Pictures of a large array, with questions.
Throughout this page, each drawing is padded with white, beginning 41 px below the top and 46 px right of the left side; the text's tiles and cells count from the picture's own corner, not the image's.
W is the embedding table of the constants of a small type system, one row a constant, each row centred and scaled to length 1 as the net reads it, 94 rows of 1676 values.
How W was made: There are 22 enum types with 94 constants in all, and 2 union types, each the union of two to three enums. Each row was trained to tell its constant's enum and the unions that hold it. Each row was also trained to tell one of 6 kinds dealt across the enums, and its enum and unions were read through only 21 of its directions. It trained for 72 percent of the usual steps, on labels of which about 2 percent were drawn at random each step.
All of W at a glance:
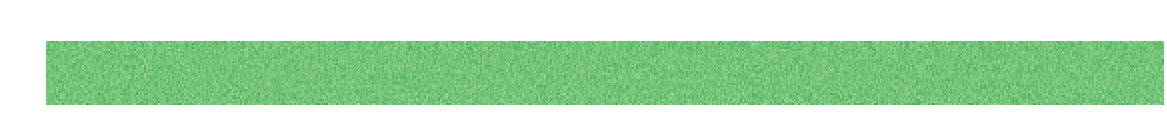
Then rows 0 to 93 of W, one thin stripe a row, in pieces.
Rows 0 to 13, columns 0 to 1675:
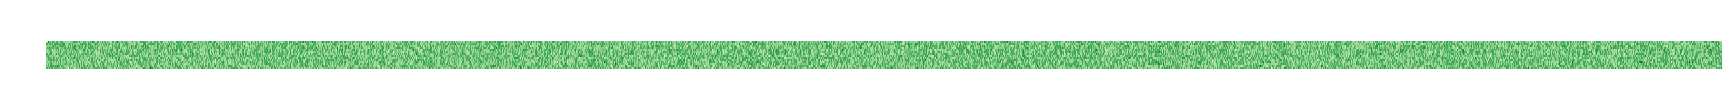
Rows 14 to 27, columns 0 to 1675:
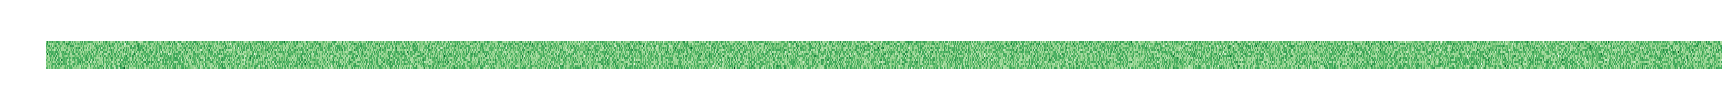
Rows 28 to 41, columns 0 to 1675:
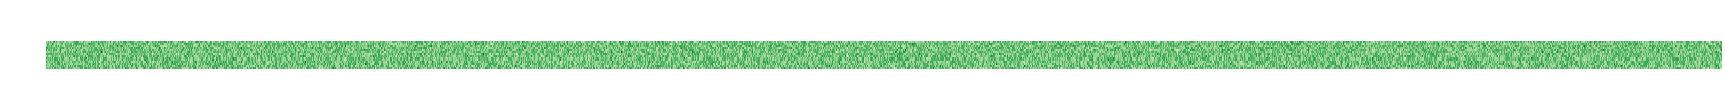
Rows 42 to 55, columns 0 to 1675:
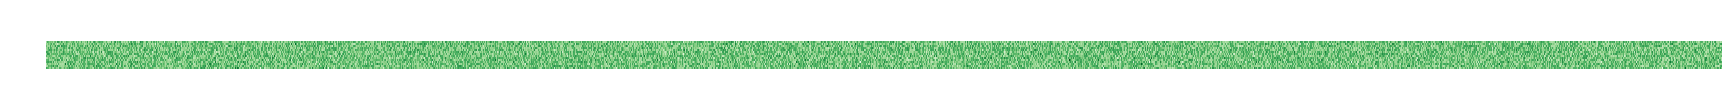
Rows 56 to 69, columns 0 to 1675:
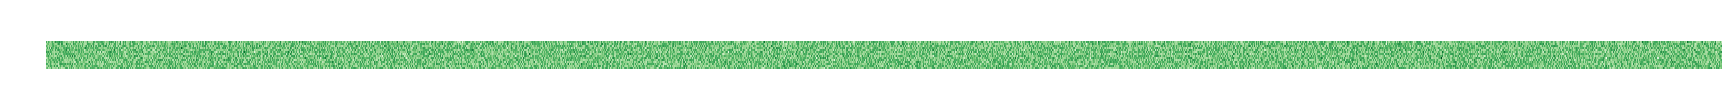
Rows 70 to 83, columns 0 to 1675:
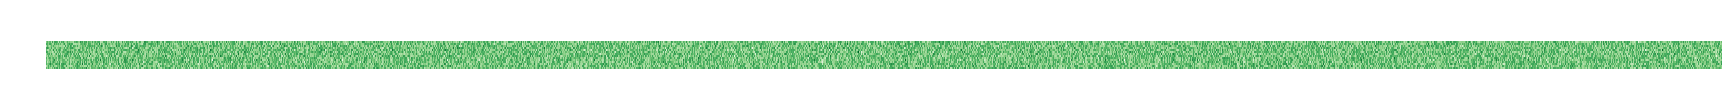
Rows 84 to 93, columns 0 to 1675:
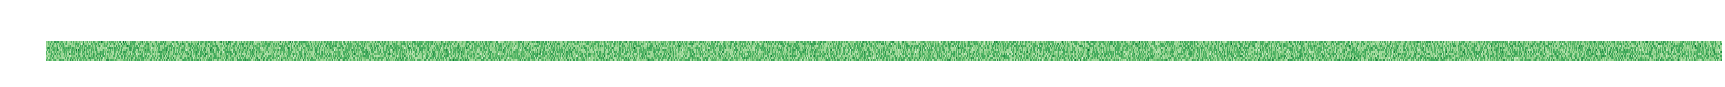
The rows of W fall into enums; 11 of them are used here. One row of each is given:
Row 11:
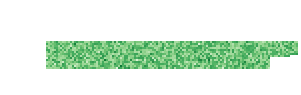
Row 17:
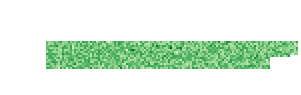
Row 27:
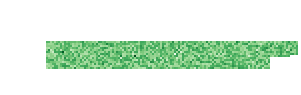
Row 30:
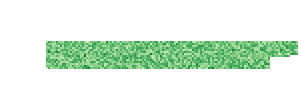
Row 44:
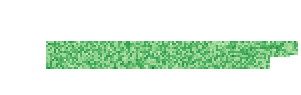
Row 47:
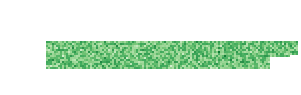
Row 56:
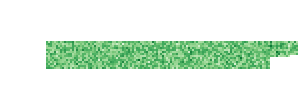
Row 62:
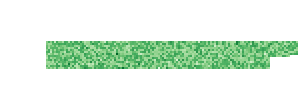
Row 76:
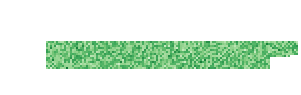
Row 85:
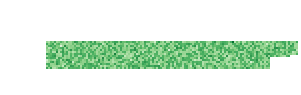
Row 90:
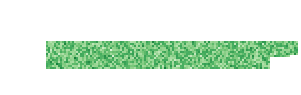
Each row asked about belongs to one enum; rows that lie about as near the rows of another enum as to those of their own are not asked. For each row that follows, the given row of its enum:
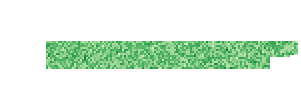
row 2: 44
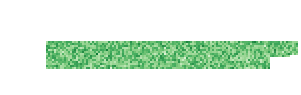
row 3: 62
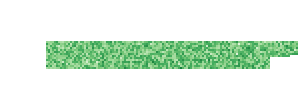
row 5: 11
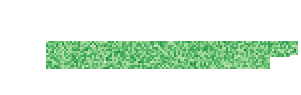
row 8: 47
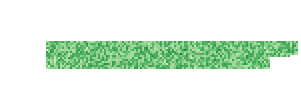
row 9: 85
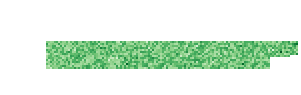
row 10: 85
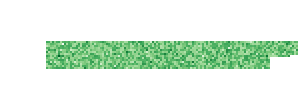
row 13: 27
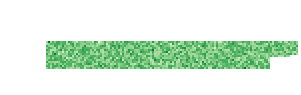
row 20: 62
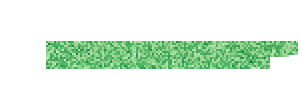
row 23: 44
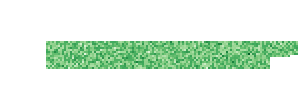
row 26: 76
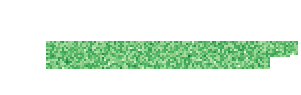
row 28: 85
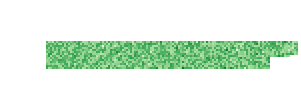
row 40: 44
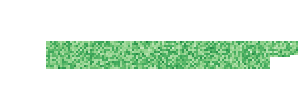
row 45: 11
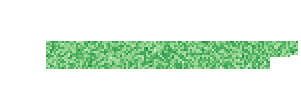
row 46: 85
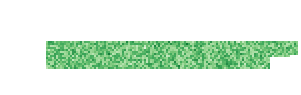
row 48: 62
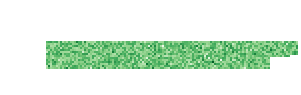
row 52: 30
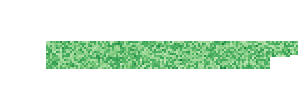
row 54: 30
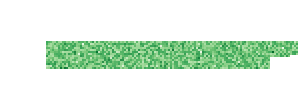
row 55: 90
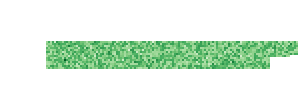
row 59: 62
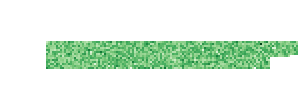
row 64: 30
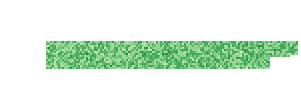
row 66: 85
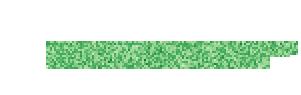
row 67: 44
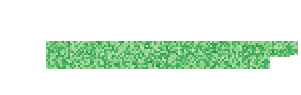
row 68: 11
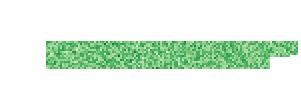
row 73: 90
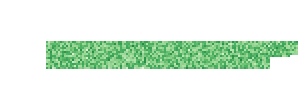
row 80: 44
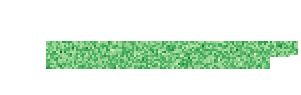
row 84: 56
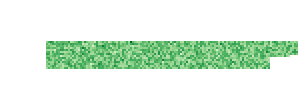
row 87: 62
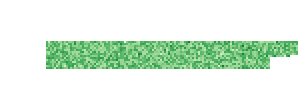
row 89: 47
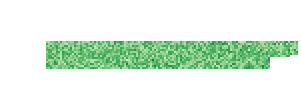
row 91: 11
